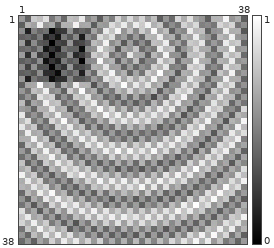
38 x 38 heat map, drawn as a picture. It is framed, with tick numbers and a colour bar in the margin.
Ninth with the lowest average: top left. Odd rows or columns: none. Rings: centred on the top middle. Odd patch: lower, in the top left.
